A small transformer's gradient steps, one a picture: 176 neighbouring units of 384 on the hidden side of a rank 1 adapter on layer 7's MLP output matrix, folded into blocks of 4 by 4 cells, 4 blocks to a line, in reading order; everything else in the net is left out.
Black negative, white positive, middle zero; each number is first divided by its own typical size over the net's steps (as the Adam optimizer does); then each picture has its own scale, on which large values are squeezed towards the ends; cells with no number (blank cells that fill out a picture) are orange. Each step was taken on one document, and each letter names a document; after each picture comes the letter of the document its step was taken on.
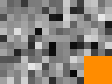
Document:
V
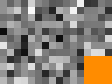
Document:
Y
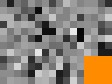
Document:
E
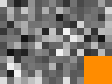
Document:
Y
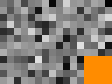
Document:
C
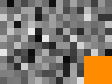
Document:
V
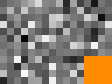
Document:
V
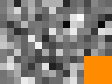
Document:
Y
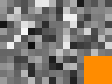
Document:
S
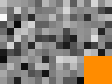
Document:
S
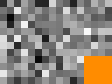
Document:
S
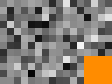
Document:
C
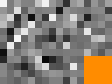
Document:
S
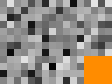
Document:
E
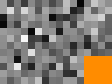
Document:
V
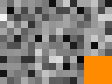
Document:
C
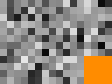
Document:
E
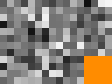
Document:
E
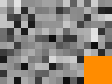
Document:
S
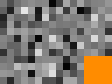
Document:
C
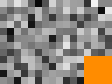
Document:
S
